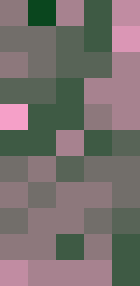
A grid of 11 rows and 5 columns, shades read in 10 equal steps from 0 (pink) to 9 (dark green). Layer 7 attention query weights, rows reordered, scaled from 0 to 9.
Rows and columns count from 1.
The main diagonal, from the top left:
4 5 6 3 3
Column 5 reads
2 1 3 3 3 6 5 5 6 7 7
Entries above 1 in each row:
5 4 5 5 4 5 5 5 5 5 5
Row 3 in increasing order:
3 4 5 6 6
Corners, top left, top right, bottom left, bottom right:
4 2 2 7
